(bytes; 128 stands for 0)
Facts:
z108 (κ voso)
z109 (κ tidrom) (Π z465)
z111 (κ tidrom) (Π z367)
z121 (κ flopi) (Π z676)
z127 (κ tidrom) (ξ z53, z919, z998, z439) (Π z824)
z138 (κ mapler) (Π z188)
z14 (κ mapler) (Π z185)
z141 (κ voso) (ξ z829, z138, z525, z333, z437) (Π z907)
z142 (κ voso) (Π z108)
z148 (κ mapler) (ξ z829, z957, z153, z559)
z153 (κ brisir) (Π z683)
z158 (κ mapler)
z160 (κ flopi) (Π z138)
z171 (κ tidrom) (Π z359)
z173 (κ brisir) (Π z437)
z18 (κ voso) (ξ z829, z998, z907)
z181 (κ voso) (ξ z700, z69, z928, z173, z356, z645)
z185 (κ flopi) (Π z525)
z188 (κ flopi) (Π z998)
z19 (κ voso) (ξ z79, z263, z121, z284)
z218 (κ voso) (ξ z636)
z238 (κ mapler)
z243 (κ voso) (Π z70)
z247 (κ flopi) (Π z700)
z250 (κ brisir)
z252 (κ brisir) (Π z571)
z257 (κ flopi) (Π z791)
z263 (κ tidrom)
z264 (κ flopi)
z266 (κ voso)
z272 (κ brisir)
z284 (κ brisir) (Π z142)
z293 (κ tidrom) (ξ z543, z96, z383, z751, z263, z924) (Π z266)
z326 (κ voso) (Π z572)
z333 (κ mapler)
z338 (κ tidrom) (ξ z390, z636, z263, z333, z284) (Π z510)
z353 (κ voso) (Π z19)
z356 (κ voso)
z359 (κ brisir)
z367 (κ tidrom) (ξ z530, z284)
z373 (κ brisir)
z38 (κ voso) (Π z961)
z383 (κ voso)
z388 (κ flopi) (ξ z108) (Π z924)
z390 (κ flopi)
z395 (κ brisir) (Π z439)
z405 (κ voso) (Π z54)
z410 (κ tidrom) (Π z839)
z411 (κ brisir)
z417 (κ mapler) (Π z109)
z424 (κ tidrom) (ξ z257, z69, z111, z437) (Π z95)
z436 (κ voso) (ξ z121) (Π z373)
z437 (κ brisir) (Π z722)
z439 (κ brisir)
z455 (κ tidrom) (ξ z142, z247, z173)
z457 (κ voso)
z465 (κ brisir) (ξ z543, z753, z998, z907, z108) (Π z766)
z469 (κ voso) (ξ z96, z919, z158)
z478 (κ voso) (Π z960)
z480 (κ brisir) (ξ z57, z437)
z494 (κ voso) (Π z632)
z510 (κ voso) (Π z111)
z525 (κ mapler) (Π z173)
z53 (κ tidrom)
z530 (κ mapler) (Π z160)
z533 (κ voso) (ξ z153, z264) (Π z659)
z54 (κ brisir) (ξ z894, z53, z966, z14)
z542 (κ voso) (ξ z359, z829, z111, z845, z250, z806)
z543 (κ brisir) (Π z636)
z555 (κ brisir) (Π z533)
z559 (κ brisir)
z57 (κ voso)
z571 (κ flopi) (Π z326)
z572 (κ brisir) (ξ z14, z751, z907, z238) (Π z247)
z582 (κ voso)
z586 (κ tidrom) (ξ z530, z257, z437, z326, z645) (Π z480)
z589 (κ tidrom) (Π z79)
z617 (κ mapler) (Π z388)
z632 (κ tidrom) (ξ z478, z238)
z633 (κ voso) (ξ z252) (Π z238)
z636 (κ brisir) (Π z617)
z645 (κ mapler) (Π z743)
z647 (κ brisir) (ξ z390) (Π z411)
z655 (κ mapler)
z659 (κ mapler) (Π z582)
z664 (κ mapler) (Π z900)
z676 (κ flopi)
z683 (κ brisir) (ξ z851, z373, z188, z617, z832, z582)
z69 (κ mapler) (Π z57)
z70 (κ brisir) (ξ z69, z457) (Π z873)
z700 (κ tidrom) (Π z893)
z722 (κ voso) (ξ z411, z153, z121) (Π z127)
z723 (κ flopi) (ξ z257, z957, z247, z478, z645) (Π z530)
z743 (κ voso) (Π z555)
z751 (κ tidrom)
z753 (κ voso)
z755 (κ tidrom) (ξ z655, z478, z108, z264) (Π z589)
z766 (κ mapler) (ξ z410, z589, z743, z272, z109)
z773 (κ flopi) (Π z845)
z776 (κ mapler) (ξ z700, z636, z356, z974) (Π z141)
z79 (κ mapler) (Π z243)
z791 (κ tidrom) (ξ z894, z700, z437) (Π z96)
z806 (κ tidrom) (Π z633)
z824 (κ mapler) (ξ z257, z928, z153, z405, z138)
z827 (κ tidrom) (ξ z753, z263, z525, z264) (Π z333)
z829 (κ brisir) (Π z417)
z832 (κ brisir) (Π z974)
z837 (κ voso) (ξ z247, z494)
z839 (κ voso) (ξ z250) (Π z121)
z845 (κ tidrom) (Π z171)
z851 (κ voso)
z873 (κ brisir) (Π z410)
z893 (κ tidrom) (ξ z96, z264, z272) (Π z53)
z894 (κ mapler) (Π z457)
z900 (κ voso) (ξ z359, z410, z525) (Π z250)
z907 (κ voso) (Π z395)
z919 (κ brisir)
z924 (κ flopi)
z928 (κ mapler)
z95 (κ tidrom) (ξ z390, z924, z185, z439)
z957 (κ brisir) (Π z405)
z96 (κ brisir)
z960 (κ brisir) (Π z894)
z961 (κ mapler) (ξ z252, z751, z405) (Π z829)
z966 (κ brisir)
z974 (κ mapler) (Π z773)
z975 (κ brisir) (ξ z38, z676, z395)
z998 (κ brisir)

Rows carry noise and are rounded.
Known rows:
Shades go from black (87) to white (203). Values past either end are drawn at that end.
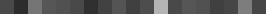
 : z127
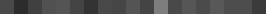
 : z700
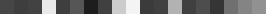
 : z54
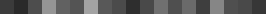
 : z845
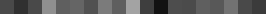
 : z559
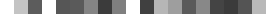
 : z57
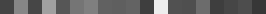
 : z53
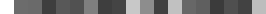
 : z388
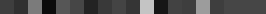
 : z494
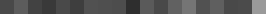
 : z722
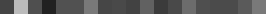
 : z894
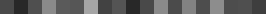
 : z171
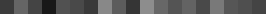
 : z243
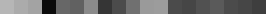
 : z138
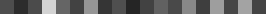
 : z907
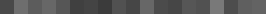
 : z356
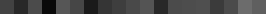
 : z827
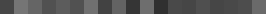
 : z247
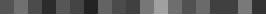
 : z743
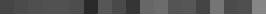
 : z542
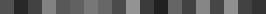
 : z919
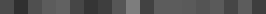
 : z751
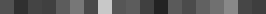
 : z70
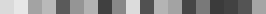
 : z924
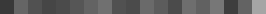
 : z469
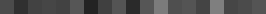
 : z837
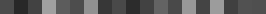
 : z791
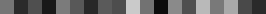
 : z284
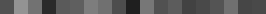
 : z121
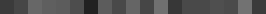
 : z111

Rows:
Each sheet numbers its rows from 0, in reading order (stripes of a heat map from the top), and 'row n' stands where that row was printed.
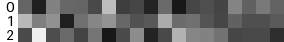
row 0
z257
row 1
z160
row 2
z582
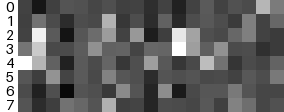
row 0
z293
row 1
z185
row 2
z676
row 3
z108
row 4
z617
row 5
z571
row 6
z755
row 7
z773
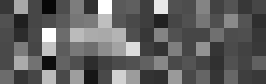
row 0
z95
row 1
z873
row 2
z359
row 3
z250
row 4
z659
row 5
z683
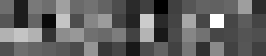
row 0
z832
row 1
z436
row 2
z188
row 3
z974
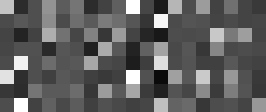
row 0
z636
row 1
z367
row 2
z395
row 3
z839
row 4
z238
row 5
z543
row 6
z555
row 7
z824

